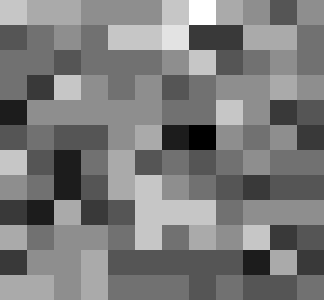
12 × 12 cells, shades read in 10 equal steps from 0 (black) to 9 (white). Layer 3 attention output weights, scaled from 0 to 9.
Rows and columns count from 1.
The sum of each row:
69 58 51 55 51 41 48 46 54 58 42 52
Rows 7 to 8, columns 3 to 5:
1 4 6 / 1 3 6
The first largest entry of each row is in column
8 7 8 3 9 6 1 6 6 6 4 1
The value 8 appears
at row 2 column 7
